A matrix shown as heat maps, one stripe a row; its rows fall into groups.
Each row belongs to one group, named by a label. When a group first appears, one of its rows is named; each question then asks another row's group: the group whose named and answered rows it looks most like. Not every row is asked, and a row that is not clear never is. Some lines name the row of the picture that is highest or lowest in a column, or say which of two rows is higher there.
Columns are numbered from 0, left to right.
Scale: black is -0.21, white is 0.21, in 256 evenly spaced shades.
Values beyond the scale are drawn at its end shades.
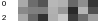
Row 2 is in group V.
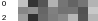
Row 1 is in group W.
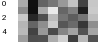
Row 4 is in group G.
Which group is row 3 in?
W
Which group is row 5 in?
V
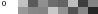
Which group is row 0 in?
G
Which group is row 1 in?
V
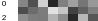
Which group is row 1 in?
V
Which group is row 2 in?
V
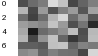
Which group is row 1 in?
G
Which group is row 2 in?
V
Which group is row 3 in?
V
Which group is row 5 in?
W
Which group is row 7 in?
W
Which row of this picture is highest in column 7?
7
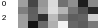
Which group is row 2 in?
W
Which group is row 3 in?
V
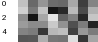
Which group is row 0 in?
G
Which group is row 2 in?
W
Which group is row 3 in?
V
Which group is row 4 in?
V
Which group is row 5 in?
G
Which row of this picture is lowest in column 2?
4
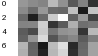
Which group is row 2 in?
V
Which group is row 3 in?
G
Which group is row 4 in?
G
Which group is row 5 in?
G
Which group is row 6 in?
V
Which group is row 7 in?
V
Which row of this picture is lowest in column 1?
2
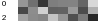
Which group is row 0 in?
W
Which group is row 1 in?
G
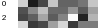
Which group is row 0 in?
W
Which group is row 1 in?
G
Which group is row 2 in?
G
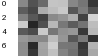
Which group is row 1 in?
V
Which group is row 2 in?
W
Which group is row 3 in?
W
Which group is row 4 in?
G
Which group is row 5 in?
V
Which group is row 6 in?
W
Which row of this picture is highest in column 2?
4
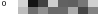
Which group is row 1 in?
G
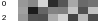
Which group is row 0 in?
G
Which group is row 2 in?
V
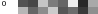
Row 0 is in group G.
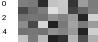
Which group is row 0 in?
V
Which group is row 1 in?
V
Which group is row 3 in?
G
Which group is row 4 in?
W
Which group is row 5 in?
G
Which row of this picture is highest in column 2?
3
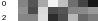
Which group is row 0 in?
V
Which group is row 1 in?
G
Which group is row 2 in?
G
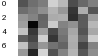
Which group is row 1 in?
V
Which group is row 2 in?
V
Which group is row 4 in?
G
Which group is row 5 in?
G
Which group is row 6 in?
G
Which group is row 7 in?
G
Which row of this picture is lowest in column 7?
1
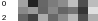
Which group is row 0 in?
W
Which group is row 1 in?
W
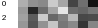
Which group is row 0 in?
V
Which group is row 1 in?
V
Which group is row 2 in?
G
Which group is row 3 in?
W
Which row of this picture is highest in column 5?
2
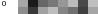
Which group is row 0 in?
W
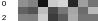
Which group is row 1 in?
G
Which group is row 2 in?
G
